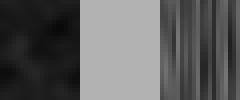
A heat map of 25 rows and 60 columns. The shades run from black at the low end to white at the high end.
It is made of 1 by 3 panels. Panel 1,1: very low, blotchy, faint in contrast. Panel 1,2: high, flat. Panel 1,3: low, streaked downward.
